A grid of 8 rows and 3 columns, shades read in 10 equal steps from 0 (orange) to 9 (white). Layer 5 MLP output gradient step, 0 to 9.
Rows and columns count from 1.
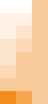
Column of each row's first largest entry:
1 1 1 1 1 1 1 3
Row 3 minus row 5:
1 2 0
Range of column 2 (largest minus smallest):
7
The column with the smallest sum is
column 3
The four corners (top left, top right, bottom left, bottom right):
9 5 0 5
